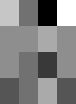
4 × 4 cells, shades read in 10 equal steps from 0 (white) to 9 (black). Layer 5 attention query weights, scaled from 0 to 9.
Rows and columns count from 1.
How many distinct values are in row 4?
3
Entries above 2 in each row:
2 4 4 4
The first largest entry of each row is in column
3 1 3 1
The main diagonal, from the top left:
2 4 7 6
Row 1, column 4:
0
